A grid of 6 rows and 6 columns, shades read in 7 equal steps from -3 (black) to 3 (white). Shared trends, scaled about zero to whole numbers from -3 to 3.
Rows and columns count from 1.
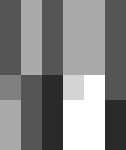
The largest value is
3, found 5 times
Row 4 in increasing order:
-2 -1 -1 0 2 3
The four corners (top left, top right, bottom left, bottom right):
-1 -1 1 -2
